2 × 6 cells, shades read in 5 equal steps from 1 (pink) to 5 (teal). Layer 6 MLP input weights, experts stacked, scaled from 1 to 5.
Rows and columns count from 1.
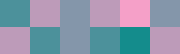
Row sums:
15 20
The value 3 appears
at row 1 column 3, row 1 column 6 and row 2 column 3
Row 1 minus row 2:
2 -2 0 -2 -4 1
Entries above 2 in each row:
3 4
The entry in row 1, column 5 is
1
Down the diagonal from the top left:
4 4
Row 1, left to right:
4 2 3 2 1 3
